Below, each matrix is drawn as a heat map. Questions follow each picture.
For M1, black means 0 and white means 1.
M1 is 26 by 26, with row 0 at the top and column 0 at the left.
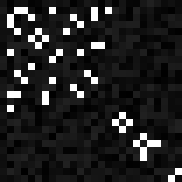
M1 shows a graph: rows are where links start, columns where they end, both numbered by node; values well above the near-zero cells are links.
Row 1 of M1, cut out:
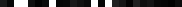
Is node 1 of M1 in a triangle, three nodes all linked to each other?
yes
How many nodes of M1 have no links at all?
2
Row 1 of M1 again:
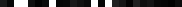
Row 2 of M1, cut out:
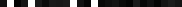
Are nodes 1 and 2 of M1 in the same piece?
yes
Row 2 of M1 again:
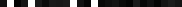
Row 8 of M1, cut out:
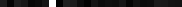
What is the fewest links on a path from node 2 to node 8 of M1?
3
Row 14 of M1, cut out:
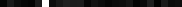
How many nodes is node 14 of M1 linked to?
1
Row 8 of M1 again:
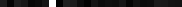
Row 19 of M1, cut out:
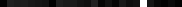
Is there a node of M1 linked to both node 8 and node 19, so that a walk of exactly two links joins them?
no
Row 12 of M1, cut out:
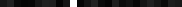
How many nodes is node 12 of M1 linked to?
1
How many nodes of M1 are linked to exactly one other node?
12
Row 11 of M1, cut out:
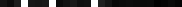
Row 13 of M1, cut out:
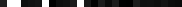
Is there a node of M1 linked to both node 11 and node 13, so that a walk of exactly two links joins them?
no
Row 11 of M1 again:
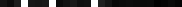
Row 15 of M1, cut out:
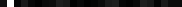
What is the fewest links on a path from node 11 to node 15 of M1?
3
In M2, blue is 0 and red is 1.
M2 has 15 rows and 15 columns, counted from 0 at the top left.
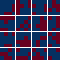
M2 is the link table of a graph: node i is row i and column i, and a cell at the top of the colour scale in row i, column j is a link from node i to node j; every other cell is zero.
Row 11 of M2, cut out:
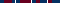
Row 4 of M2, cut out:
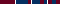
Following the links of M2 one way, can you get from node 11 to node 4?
yes
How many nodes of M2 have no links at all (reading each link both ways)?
0
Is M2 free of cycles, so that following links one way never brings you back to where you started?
no
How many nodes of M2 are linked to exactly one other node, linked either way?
0
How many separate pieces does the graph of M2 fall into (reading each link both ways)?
1
